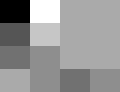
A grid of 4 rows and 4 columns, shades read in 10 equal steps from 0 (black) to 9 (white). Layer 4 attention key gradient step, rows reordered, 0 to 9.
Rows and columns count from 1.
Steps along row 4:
down down up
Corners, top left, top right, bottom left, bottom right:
0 6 6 5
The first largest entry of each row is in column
2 2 3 1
